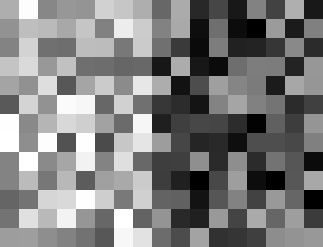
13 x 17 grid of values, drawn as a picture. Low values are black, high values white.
On average the colour sits 50% of the way up the scale. A vertical seam about 50% of the way across splits the table, and the left part is higher. The middle left is the ninth with the highest average.
